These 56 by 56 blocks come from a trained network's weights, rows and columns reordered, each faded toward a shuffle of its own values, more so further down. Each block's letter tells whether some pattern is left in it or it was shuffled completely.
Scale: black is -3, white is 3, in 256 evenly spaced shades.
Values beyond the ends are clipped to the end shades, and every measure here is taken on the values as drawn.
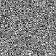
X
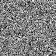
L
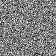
L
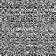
X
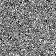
L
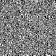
X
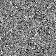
L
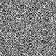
X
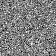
L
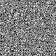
X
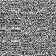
X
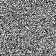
L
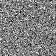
L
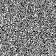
L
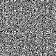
X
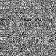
X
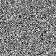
X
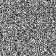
X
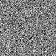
X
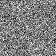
L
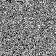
L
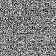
X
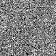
X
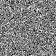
L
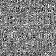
X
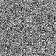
X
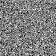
L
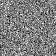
L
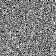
X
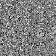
X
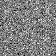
X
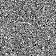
L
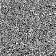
X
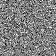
L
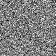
L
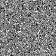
X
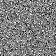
L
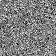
L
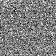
X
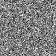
X
